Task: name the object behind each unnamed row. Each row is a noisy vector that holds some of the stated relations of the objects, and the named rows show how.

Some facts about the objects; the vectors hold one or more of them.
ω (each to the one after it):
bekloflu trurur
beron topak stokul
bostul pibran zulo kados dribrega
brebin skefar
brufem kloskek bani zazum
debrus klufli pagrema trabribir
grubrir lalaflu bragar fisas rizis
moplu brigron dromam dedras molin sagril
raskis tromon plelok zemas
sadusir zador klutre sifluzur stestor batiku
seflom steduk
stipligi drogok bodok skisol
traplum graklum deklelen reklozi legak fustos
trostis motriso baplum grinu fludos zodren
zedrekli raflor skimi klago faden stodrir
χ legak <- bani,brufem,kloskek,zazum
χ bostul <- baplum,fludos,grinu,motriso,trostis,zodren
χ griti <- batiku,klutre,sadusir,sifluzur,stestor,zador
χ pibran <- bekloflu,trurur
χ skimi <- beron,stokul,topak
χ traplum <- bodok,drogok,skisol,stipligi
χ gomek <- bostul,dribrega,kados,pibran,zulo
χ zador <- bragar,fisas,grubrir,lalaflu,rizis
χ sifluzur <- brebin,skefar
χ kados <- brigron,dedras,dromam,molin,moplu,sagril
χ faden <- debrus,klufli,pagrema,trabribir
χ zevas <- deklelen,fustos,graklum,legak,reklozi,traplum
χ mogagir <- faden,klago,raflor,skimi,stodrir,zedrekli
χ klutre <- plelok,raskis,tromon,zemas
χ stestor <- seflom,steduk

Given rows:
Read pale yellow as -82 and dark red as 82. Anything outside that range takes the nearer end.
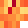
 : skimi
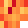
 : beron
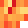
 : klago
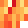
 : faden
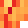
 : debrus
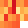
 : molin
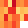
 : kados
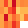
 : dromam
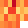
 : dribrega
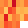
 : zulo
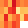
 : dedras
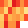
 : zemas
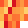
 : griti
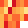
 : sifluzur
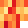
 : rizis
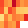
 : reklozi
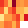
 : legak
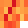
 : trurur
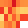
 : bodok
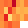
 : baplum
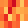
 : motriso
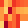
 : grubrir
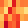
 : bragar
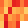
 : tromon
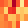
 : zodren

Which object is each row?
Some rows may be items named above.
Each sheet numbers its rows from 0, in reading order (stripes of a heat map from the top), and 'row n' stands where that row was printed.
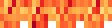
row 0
topak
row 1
lalaflu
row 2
graklum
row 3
dribrega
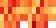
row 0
drogok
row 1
bragar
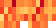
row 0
deklelen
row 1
gomek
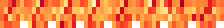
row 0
motriso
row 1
klutre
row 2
rizis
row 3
pagrema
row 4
pibran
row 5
stodrir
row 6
zazum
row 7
moplu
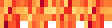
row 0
lalaflu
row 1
fustos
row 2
kados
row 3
grubrir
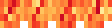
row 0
trostis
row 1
klufli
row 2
brigron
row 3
sagril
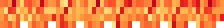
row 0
fludos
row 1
reklozi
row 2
klufli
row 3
stokul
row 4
raskis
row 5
grinu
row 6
tromon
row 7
brufem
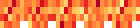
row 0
bostul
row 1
traplum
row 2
fisas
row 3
bani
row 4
sifluzur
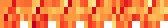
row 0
brigron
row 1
zador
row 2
mogagir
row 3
debrus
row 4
stipligi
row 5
trabribir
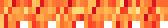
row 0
plelok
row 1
zedrekli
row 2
skisol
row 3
raflor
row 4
batiku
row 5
brigron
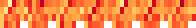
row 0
stestor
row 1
kloskek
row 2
plelok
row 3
bekloflu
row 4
mogagir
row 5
pibran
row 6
zevas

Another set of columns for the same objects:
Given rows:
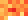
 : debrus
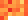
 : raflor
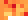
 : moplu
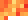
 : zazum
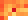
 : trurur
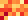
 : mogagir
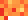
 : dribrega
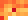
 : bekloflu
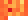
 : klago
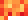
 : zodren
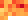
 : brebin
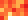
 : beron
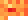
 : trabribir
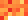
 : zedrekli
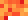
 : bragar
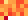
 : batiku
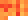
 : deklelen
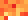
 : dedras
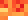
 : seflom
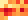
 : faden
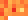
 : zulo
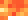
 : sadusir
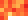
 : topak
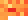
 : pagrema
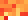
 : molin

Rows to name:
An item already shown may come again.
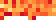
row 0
bostul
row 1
fisas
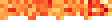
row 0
klufli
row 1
grubrir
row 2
debrus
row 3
traplum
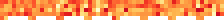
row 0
trostis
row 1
zulo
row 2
griti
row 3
legak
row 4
bekloflu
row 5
stipligi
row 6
brufem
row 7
kados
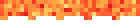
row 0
grinu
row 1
brigron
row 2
pagrema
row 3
stokul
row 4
zedrekli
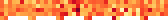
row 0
zemas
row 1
trabribir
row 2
stestor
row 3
lalaflu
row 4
pibran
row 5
stodrir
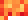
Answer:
zodren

